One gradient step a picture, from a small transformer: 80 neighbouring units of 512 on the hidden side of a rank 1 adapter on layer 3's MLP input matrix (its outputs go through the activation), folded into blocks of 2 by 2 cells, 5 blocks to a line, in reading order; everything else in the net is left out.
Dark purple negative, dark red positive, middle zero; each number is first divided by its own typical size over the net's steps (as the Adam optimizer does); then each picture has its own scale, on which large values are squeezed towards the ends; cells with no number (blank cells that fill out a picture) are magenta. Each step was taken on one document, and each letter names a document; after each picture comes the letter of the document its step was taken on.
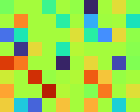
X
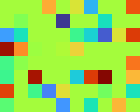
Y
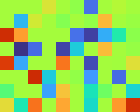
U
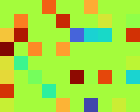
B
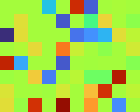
X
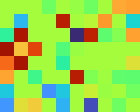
B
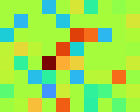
Y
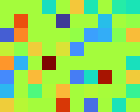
Y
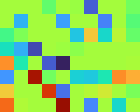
Y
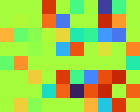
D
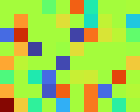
X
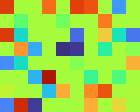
U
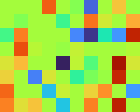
X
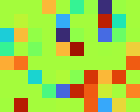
D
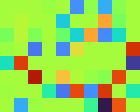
D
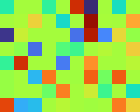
X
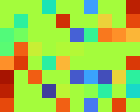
B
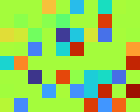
D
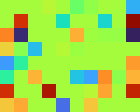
B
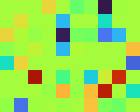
D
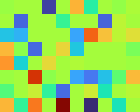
Y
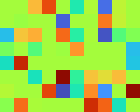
D
